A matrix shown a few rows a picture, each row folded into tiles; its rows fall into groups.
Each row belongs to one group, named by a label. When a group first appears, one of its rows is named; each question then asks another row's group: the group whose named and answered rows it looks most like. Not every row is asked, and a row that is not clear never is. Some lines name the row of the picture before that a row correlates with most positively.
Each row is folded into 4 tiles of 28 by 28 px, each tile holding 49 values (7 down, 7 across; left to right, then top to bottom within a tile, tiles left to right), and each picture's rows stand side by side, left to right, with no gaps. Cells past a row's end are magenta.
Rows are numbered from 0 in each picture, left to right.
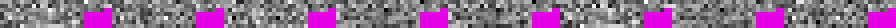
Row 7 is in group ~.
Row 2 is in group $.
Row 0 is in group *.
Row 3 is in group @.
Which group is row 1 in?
~
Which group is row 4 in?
@
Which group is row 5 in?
*
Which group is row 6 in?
@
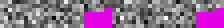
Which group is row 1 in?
~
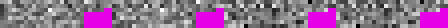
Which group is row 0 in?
*
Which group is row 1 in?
*
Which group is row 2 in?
@
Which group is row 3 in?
@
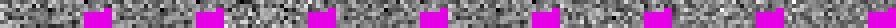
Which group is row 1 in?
@
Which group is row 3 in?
@
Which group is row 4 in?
@
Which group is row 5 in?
$
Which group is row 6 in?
*
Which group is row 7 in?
$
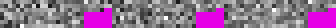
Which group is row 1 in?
~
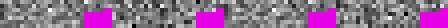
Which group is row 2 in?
*
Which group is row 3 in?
~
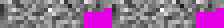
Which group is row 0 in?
*
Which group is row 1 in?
*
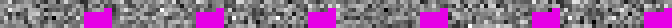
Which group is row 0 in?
$
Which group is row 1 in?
*
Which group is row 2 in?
~
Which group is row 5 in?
~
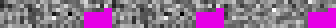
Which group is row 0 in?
~
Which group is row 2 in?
*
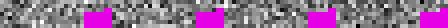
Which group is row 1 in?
*
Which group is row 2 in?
$
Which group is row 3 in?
@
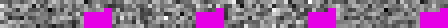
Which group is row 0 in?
@
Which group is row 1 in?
~
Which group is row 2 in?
*
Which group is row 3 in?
@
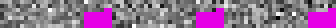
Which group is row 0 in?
*
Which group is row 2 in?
$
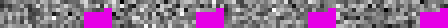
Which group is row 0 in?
~
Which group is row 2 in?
*
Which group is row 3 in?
@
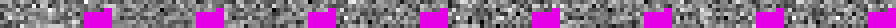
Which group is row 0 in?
*
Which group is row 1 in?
@
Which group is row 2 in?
@
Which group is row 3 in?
~
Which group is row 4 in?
~
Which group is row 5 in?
@
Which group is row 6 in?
$
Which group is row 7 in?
~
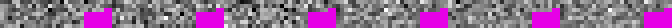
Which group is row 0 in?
@
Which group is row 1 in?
~
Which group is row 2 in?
$
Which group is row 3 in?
*
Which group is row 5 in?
*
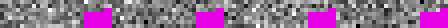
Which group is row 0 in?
*
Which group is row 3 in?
@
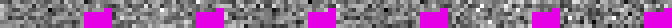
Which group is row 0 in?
@
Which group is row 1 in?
*
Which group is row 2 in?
@
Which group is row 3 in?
@
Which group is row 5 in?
~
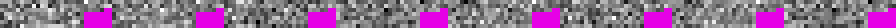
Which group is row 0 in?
*
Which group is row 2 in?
~
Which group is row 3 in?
@
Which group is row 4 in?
$
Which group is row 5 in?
~
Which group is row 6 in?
$
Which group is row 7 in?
@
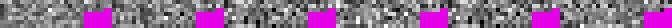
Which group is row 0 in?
*
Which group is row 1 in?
~
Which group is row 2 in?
~
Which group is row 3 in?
$
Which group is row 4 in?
~
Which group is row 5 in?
*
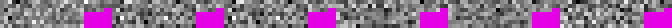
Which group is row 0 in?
$
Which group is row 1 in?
~
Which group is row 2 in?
~
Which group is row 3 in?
@
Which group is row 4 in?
@
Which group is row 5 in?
$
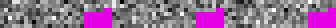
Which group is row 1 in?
$
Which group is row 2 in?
$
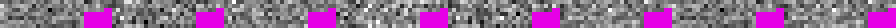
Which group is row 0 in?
@
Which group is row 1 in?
~
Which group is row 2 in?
$
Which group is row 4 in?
~
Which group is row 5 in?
*
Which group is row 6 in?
@
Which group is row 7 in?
*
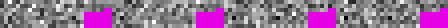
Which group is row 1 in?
$
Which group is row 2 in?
$
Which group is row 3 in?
$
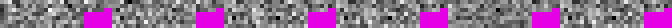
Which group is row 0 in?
*
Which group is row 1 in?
$
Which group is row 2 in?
$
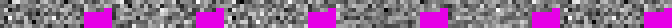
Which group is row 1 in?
*
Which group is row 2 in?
$
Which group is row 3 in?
@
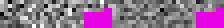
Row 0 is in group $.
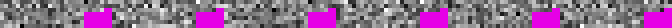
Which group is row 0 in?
@
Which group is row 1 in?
*
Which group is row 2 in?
@
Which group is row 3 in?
*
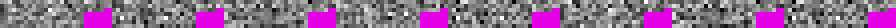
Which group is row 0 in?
*
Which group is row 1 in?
~
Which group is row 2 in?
@
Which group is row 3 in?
$
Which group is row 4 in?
~
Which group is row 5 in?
*
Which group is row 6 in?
@
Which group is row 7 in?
~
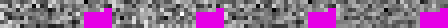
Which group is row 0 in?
@
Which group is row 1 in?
$
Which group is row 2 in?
@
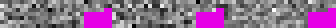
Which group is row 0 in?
@
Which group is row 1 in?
@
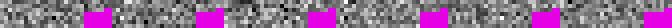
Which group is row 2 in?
$
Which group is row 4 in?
~
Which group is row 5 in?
$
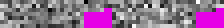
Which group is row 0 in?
@
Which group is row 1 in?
*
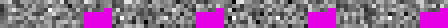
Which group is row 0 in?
*
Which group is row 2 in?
~
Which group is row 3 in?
~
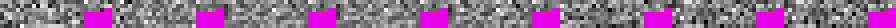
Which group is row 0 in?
*
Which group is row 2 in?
*
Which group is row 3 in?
*
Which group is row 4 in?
*
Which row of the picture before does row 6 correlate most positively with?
1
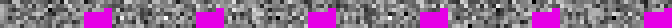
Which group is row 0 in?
@
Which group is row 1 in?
~
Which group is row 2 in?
$
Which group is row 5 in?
$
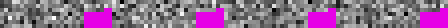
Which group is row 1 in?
$
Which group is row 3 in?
~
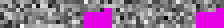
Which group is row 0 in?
*
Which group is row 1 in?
$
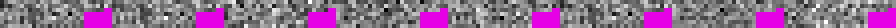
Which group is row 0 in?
~
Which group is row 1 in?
~
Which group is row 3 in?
@
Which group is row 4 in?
$
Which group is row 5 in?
~
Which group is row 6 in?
@
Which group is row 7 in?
$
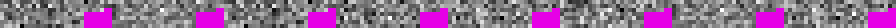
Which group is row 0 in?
@
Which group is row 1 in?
*
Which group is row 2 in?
@
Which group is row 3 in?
~
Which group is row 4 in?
$
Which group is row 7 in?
$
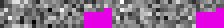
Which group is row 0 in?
~
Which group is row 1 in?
$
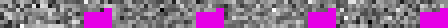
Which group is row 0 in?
*
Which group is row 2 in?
*
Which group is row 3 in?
~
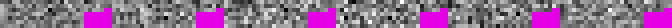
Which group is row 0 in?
@
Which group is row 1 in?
$
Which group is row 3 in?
$
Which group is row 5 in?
*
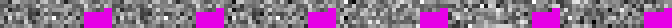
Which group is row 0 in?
~
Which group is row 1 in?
~
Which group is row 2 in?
~
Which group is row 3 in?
$
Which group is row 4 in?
*
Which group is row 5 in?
~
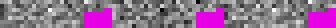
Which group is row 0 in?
*
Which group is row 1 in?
@
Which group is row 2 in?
*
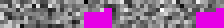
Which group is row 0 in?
@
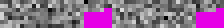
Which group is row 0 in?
@
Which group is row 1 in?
$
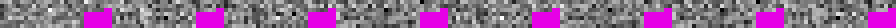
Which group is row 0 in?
*
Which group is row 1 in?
$
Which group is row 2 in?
~
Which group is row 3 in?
@
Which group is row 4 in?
~
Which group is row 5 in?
@
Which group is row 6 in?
@
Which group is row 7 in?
$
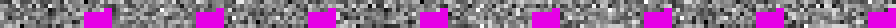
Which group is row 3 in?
@
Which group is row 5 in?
*
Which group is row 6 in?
~
